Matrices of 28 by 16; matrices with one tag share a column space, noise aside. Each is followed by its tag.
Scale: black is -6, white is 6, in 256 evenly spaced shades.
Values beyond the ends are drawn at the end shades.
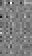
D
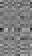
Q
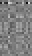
D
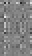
D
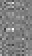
Q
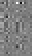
D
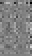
D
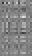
D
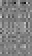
D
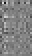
D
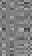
Q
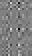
Q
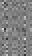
Q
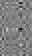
Q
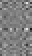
Q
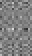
Q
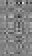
D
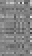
D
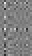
Q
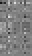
D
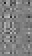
D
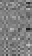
Q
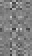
Q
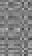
Q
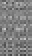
Q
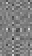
Q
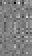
D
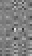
Q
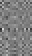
Q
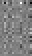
D
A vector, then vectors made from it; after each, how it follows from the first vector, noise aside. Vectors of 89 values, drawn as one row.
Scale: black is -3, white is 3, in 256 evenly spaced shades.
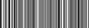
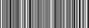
reversed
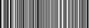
sign-scrambled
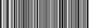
sign-scrambled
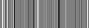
partly zeroed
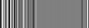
partly zeroed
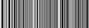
sign-scrambled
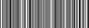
reversed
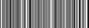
reversed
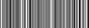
reversed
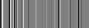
partly zeroed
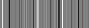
partly zeroed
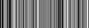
sign-scrambled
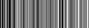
sign-scrambled
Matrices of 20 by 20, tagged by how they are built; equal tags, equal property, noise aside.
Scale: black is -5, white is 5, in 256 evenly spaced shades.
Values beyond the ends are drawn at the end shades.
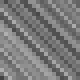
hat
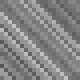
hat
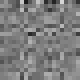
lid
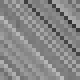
hat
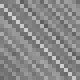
hat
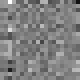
lid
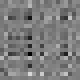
lid
